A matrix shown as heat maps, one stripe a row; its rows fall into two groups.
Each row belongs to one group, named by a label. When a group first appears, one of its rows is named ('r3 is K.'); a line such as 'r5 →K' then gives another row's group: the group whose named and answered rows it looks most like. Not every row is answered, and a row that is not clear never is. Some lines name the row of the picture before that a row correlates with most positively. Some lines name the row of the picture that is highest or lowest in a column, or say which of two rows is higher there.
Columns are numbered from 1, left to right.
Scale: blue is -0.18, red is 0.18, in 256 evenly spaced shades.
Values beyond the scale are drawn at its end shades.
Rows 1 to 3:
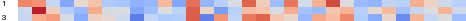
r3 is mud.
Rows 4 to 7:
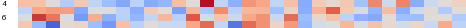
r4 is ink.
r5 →mud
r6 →mud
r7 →ink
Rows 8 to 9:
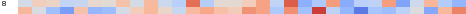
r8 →mud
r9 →ink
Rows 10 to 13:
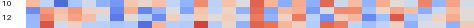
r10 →ink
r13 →mud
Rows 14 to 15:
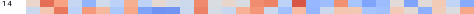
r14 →mud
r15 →mud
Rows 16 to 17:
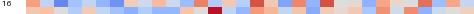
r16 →ink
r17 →ink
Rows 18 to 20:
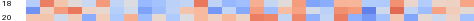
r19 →mud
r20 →mud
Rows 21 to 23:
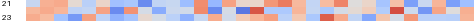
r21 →mud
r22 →mud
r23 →ink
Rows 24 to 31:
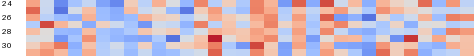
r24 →ink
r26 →ink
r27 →mud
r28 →ink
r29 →ink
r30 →ink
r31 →ink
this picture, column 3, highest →30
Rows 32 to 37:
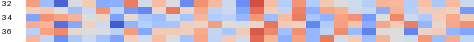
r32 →ink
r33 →mud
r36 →mud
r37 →ink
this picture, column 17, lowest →35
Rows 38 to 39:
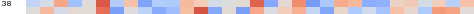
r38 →mud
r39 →mud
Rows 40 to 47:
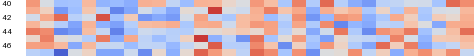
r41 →ink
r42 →mud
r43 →ink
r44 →ink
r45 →mud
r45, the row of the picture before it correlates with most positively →39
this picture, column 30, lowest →43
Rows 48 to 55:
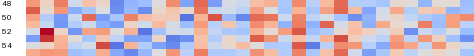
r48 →mud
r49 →mud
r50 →ink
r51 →ink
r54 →mud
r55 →mud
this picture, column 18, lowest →54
